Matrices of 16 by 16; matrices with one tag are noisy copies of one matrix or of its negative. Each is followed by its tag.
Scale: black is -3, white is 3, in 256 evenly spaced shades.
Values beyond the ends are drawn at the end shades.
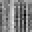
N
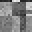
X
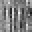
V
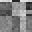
X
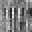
V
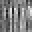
V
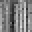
N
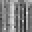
N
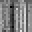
N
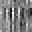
V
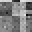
X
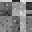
X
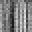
N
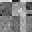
X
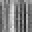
N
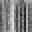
N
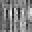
V
